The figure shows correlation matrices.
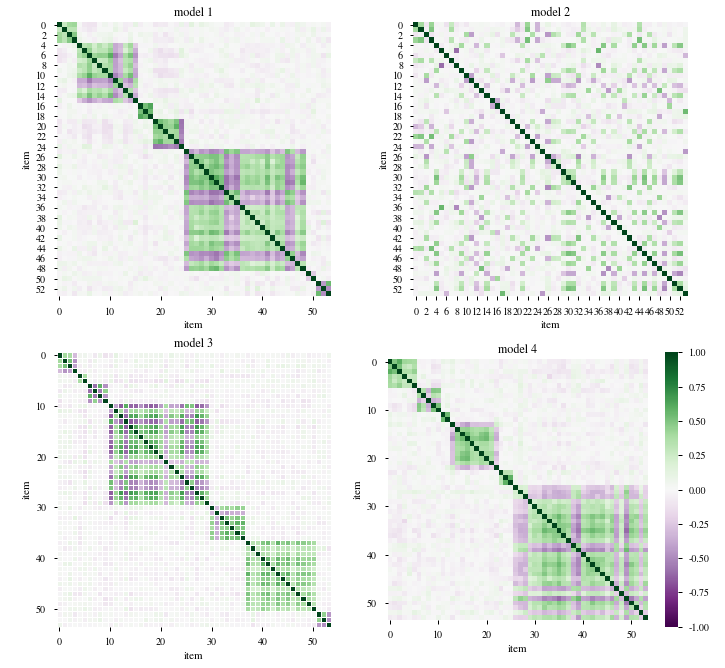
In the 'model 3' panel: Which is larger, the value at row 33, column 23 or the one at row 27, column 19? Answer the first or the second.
the second
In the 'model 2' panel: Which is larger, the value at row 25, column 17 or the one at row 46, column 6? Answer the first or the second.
the second
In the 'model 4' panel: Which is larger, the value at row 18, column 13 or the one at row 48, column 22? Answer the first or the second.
the second
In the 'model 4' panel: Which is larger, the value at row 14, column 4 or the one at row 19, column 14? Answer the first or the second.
the second
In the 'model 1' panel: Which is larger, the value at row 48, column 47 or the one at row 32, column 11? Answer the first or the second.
the first
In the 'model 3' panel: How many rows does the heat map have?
54
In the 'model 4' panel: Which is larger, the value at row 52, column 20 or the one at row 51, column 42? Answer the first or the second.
the second
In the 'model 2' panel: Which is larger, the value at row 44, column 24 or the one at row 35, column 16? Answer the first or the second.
the second
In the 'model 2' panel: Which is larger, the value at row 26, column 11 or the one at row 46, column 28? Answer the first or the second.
the first
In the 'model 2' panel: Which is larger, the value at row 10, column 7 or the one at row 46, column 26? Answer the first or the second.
the first
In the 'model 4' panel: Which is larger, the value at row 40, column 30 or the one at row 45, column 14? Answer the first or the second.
the first
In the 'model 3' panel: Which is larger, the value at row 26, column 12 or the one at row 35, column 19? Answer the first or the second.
the second
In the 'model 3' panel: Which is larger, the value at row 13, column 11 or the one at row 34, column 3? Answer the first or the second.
the second
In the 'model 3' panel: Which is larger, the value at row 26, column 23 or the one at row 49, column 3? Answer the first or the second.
the second
